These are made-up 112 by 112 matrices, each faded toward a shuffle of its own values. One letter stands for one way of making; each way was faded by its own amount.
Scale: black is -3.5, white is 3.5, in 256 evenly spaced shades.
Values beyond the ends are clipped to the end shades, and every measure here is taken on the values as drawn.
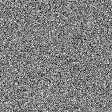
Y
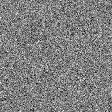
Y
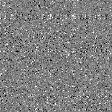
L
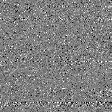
L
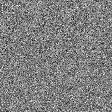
Y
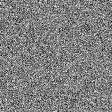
Y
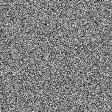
Y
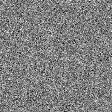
Y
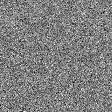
Y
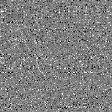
L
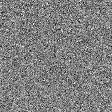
Y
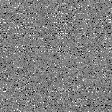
L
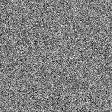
Y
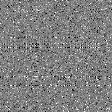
L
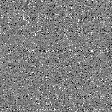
L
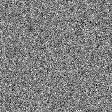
Y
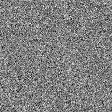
Y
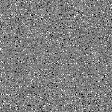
L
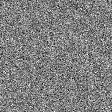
Y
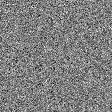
Y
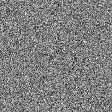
Y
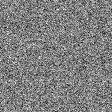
Y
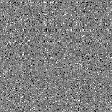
L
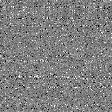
L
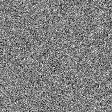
Y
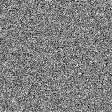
Y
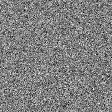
Y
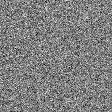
Y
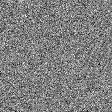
Y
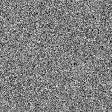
Y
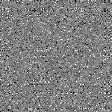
L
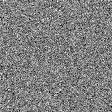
Y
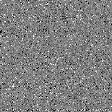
L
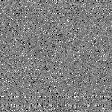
L
